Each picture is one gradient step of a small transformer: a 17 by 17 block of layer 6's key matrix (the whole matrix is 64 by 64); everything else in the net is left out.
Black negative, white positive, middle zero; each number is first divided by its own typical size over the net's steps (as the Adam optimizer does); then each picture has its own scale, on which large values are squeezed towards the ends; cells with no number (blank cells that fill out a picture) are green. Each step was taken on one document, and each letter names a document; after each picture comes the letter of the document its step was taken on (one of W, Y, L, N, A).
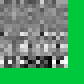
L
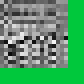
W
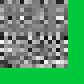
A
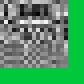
W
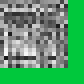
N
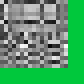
W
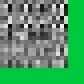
N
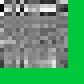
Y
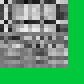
W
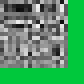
N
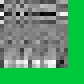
Y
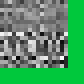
L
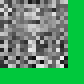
L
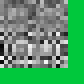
L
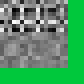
W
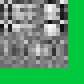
N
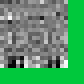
A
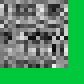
N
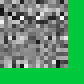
A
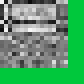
W
